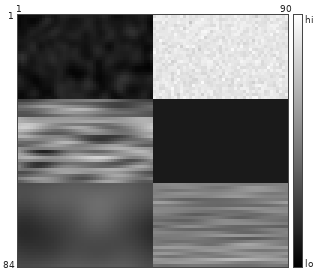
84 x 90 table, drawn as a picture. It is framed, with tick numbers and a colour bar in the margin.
It is made of 3 by 2 panels. Panel 1,1: very low, blotchy, faint in contrast. Panel 1,2: very high, fine-grained, faint in contrast. Panel 2,1: middling, streaked across, strong in contrast. Panel 2,2: very low, flat. Panel 3,1: low, smooth. Panel 3,2: middling, streaked across.
